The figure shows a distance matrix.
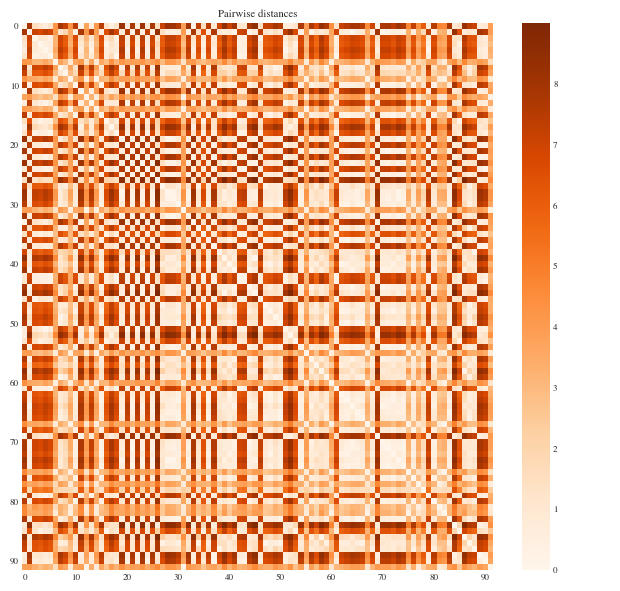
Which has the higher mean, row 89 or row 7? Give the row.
89
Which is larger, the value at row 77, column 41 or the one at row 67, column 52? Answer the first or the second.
the second
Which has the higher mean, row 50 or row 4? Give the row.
4
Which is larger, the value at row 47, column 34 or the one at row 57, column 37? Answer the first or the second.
the second
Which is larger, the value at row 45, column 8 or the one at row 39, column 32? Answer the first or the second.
the first
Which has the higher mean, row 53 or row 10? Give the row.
53
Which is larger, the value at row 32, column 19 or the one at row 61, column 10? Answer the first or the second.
the second
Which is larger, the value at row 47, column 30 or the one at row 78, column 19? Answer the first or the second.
the second
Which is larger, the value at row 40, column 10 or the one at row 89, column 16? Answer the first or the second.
the second
